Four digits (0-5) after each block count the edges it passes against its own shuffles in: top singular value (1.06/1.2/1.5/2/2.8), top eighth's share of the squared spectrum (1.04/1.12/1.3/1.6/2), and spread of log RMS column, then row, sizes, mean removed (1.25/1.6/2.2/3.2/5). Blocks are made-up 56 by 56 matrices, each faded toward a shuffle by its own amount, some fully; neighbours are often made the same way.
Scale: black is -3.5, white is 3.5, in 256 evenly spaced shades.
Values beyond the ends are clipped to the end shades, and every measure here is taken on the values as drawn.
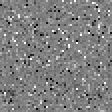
1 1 0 1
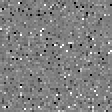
1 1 0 1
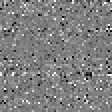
1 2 1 2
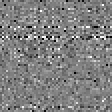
4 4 1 3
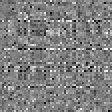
4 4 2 3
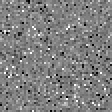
0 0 0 0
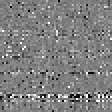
4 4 0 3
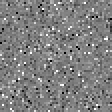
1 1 0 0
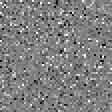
2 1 0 0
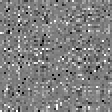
4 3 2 2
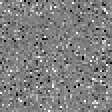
3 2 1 0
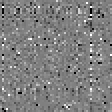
4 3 2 1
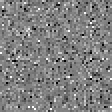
3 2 1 1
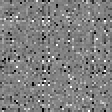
4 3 2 1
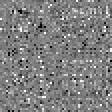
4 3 1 2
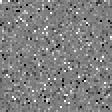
0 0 0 0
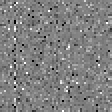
3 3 1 1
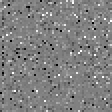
1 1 0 0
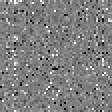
3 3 1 1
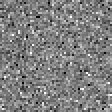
0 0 0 0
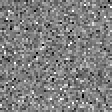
0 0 0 0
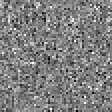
3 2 0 1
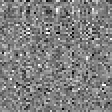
4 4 2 2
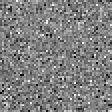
2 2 1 0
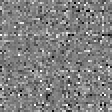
1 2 2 2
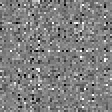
2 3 3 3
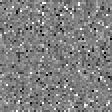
1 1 1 1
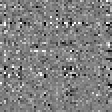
2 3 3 3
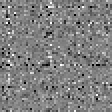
2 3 2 2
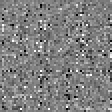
2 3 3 2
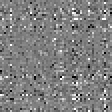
2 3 3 3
